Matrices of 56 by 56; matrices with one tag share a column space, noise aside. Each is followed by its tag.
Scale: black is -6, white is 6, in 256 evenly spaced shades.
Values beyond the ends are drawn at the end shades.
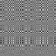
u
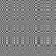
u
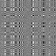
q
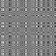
q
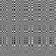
u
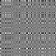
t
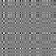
t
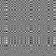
u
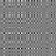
t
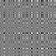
t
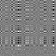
u
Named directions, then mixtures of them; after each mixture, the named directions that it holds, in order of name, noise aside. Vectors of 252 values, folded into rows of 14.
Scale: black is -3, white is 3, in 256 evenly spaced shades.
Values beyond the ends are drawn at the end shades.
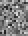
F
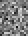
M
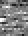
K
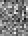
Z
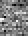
F, K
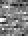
K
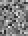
F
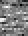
K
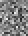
M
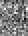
Z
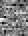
F, K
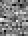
F, K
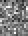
K, Z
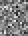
F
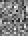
M, Z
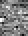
K, M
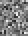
F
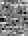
K, Z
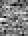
F, K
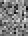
Z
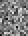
M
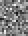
F, K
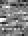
K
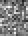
K, Z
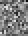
F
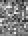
K, Z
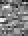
F, K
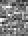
K, Z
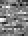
K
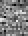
F, K
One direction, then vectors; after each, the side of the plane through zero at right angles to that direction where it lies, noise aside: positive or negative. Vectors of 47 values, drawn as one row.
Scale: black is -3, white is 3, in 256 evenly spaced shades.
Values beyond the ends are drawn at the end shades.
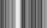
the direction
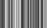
positive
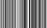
positive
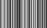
negative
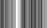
positive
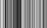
negative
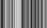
positive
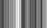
positive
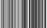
positive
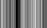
negative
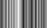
positive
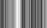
positive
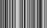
positive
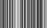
positive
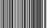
positive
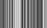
positive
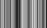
negative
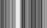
positive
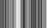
positive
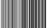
positive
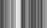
positive
